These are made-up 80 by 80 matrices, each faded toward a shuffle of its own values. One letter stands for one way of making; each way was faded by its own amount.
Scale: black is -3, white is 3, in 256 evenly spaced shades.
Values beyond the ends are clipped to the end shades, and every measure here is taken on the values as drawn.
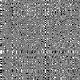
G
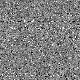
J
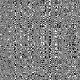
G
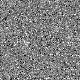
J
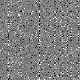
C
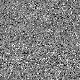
J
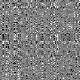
G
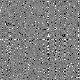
C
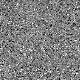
J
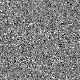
J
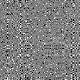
C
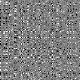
G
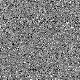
J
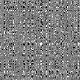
G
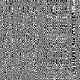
G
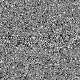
J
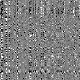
G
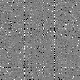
C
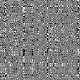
G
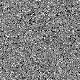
J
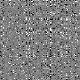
C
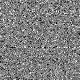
J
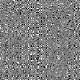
G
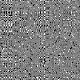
C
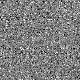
J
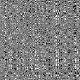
G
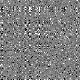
C
